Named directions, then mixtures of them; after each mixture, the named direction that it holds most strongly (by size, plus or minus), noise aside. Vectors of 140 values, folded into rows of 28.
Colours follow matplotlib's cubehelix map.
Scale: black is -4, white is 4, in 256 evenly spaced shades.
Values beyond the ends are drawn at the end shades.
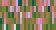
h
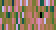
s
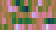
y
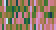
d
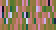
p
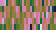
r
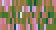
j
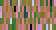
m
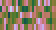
h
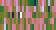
h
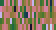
m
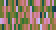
r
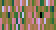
s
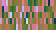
p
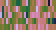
p
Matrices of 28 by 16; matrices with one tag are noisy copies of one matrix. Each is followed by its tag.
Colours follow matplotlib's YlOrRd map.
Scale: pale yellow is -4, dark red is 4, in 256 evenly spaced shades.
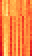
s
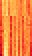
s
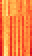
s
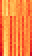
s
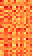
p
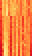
s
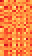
p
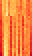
s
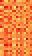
p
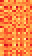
p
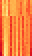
s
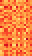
p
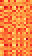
p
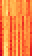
s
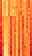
s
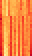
s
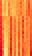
s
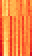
s
